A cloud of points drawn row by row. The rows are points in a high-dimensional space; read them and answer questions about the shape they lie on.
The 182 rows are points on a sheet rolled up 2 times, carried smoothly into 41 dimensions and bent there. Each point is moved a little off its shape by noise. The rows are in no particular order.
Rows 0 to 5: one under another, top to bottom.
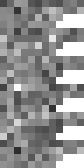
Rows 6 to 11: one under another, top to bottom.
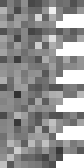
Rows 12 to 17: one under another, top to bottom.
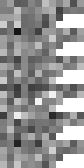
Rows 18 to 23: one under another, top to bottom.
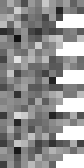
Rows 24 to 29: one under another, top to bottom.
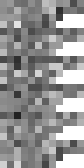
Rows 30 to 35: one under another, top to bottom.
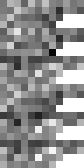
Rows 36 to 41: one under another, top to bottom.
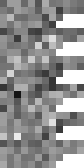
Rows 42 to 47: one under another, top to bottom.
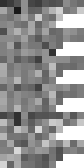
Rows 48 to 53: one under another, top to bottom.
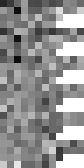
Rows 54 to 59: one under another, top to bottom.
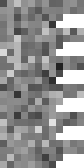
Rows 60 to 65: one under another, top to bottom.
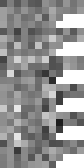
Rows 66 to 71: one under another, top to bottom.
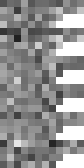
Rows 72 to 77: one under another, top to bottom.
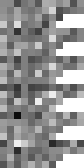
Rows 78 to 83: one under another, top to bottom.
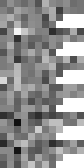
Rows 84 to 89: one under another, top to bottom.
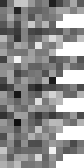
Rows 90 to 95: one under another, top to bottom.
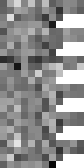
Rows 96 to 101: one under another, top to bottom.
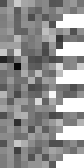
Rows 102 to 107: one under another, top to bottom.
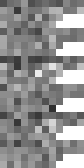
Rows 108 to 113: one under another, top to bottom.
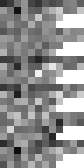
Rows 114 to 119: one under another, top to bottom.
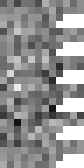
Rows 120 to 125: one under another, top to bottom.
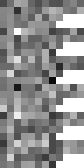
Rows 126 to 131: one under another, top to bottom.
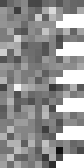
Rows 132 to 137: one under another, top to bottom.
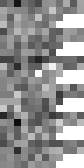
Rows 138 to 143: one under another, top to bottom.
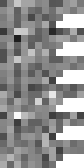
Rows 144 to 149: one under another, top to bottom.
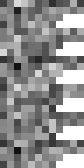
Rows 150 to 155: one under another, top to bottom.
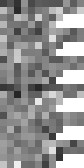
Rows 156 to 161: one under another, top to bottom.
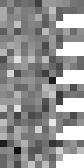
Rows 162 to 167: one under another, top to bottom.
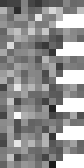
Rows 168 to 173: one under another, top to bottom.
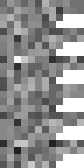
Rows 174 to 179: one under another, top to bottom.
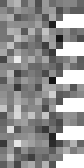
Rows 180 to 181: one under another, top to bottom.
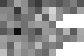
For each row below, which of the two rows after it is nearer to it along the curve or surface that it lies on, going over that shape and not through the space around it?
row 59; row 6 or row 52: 52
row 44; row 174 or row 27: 174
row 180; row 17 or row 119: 17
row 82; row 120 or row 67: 67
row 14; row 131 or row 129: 131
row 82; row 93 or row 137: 137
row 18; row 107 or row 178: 178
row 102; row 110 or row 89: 89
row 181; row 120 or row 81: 120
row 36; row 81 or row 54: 54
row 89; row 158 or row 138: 138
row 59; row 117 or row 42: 117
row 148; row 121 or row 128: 128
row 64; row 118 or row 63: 63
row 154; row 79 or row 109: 109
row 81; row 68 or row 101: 101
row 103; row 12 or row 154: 154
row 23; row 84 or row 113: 113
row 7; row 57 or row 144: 57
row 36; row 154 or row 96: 154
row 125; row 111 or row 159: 159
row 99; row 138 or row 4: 138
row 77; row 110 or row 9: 110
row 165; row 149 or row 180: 149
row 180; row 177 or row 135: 177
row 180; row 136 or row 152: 152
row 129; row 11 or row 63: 11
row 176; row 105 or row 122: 122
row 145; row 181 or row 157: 181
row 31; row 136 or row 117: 117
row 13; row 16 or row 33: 33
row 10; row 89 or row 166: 89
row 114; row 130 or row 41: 41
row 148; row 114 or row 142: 114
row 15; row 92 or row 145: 92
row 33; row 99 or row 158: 158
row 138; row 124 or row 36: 36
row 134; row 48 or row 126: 48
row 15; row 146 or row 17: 146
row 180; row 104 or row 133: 133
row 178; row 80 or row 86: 86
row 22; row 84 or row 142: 84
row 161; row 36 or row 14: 14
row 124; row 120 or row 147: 147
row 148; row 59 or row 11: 59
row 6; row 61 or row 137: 61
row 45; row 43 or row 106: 43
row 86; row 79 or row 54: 79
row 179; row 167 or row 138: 167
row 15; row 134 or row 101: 134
